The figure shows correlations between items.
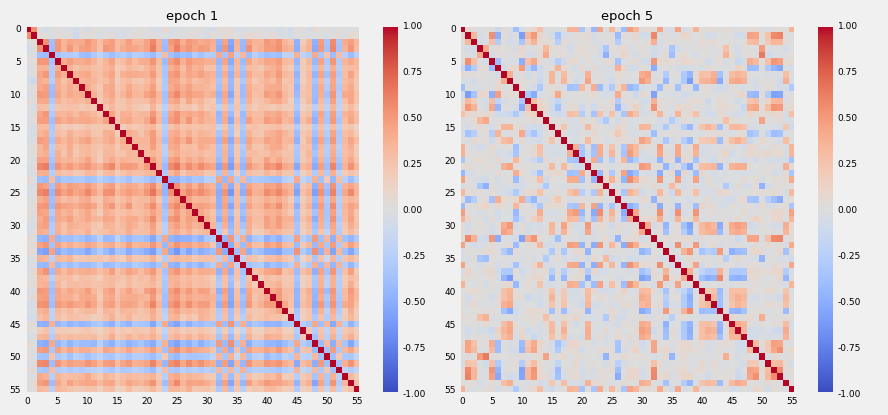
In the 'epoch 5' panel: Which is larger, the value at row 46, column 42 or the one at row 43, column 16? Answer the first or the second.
the first
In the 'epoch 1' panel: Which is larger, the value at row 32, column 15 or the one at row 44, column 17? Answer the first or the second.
the second
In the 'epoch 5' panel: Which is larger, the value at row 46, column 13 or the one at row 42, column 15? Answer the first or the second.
the second
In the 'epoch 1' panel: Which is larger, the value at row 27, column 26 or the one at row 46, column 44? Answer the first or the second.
the first
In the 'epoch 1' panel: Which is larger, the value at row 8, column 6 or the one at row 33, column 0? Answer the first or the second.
the first
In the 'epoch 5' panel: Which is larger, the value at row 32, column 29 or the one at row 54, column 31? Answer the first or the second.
the second
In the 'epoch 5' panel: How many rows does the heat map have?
56
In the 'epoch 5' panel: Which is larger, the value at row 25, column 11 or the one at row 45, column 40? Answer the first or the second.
the second
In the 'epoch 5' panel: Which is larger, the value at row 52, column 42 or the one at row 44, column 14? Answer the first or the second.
the second
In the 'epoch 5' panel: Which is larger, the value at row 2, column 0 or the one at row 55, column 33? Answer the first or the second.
the second
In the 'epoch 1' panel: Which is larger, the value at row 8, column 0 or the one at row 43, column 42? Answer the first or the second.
the second
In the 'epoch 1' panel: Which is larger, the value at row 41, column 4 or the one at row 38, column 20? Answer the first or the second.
the second
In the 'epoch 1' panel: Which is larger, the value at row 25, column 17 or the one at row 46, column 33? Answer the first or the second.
the first
